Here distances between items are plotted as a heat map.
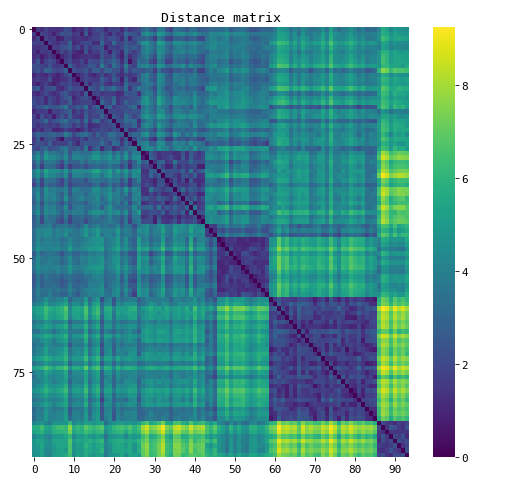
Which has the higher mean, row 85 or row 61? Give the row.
61
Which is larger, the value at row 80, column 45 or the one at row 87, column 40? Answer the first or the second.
the second
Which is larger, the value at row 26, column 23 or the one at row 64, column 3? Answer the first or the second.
the second
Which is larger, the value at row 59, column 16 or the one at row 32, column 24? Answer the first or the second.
the first
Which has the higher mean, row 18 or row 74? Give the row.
74
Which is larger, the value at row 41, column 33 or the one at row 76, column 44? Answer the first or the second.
the second
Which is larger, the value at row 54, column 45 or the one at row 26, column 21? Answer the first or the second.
the first
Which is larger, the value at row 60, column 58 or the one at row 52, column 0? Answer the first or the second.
the first
